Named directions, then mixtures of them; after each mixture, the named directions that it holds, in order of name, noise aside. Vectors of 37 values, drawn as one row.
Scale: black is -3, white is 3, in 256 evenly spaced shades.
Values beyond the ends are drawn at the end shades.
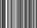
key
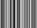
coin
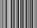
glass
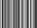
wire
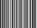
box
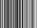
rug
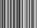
coin, key, rug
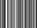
key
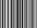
glass, key, rug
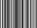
coin, rug, wire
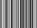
coin, glass, wire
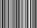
box, wire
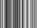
key, rug, wire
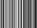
rug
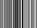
box, rug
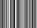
box, coin, glass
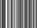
key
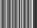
glass, rug, wire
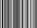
rug, wire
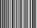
box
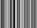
coin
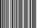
box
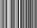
glass, rug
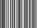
box, coin, key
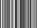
coin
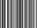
key, rug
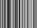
glass, rug, wire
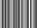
wire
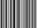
coin, glass, key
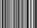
wire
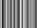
coin, key, wire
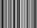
coin, wire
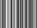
glass, key
